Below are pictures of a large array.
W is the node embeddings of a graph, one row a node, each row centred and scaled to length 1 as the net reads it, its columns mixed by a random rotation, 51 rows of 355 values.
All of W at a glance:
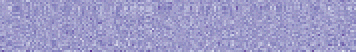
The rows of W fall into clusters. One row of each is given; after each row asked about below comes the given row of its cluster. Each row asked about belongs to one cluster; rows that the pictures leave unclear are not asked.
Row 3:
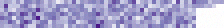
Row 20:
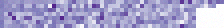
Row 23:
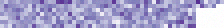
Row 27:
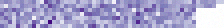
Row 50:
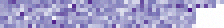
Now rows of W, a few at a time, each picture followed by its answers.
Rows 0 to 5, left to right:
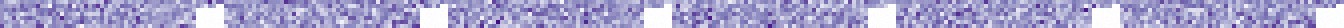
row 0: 20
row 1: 23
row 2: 27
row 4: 50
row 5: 23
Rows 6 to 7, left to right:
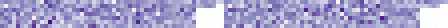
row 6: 27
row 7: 27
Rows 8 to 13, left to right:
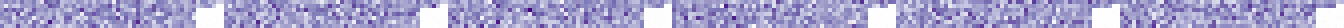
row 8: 27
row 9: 27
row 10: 27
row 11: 20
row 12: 3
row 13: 27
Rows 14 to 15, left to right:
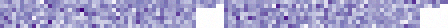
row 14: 27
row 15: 20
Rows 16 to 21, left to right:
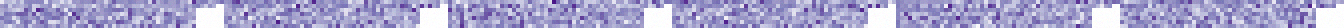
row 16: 3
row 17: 50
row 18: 20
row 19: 50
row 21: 23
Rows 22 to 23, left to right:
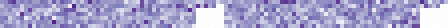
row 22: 50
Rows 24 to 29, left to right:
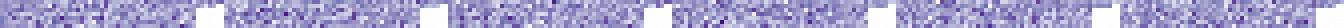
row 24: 20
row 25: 3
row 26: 20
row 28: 27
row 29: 3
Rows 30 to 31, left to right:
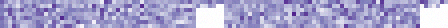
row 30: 20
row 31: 23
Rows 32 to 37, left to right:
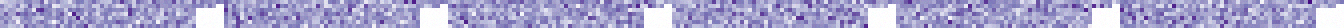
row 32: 3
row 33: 20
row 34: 23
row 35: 23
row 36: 50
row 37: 20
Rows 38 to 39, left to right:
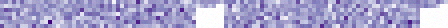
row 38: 27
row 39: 3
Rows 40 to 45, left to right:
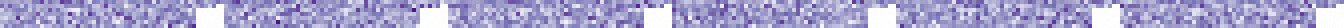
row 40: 23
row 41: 50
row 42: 23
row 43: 20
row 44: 23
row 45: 23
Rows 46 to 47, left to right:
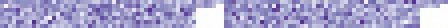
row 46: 27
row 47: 20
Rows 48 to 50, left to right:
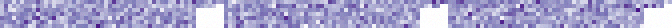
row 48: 3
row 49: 20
